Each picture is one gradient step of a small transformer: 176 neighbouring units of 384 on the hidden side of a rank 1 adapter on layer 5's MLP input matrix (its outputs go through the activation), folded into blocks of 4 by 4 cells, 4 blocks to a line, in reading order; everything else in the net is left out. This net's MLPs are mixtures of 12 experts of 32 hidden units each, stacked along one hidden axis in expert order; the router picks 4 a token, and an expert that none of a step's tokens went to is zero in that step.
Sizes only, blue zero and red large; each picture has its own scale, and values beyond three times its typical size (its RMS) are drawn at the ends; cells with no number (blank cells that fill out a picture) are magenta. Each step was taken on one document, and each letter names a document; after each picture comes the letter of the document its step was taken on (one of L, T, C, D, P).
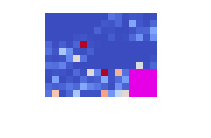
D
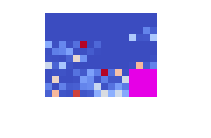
D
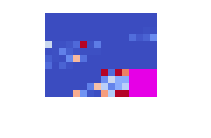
D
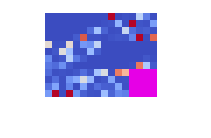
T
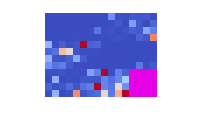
D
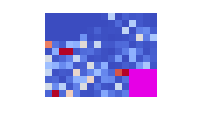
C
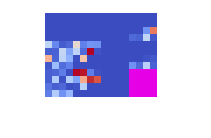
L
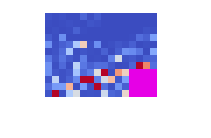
C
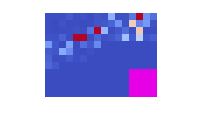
T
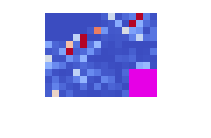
T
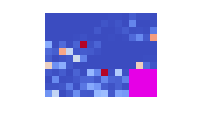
D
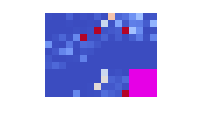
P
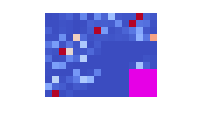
T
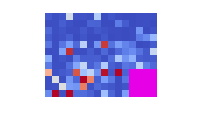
C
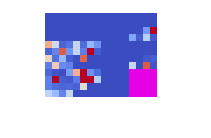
L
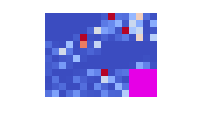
P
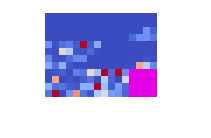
D
